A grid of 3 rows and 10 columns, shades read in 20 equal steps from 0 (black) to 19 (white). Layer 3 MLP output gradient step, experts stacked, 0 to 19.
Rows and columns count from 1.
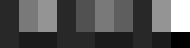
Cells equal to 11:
4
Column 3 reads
11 11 2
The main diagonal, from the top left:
3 9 2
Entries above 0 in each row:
10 10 9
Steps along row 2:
up up down up up down down up up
